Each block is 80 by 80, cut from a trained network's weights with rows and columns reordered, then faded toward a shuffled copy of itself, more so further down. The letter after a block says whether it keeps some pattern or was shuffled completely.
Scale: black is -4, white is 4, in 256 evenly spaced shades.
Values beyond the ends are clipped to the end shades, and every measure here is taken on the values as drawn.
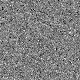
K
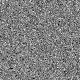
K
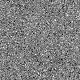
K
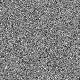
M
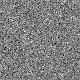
K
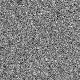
M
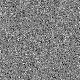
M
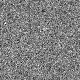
K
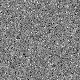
K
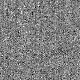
M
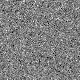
K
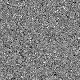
M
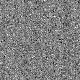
M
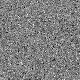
K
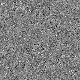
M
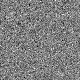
K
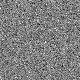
K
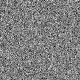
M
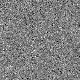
M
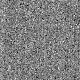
M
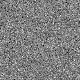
K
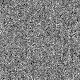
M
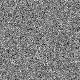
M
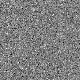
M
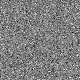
K
